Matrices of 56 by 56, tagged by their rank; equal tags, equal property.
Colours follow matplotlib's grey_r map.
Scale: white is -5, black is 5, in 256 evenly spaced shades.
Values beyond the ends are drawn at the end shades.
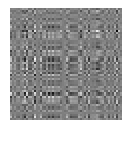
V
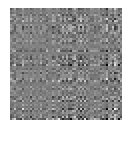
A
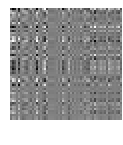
V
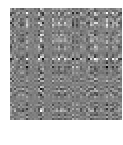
A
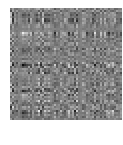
A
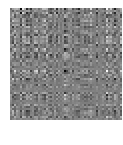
A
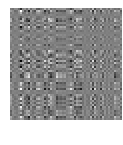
V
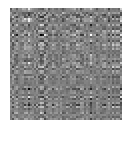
A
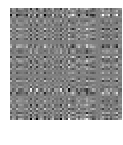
V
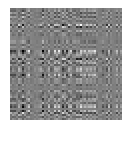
V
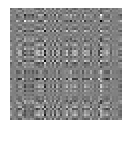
V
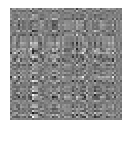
A
